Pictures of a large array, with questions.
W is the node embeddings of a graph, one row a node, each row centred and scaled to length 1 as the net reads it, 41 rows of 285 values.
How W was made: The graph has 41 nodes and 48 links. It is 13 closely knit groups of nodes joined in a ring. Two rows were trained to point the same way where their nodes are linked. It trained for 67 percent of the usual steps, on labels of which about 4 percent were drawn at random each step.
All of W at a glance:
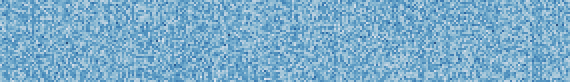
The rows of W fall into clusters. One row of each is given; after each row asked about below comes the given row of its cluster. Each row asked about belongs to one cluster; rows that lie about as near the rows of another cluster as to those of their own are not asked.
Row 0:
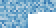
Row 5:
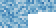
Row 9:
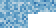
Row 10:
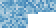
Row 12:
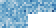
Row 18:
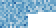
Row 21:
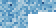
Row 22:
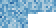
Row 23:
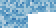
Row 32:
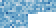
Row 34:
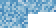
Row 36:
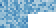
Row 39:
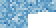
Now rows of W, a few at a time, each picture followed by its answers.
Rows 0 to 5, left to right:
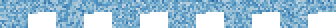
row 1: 21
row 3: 9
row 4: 10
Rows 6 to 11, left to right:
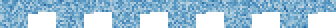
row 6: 21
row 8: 9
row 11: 0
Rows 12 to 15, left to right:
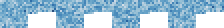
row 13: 23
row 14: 23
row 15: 12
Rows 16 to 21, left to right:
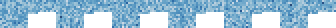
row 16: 34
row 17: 21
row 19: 39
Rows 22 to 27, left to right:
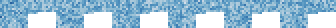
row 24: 36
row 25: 5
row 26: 34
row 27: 10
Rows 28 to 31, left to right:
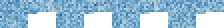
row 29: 22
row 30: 22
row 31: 18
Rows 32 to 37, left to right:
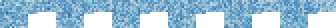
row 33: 39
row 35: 5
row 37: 36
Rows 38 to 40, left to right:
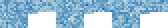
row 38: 36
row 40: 32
